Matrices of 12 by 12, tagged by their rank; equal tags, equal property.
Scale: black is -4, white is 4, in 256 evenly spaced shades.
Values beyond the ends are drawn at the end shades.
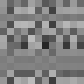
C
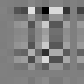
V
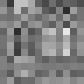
C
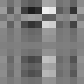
V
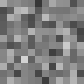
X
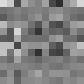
C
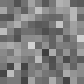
X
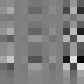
V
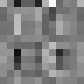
C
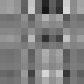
V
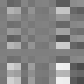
V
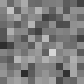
X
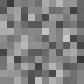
X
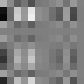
V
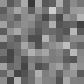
X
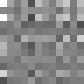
C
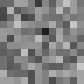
X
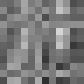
C
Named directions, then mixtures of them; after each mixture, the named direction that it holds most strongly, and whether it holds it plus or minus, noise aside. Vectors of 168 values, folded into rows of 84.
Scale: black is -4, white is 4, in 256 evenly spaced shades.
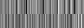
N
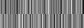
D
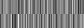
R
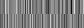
D, minus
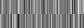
R, minus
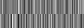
R, minus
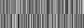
R, minus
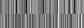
N, plus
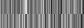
N, minus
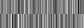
R, plus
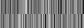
D, plus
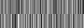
R, plus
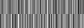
R, plus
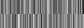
R, plus
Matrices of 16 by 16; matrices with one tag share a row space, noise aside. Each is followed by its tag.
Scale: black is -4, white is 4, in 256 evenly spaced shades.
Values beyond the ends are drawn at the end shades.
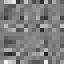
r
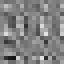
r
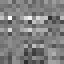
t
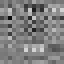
t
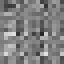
r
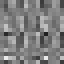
r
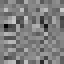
r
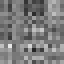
t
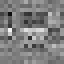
t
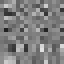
r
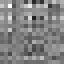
t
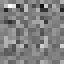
r
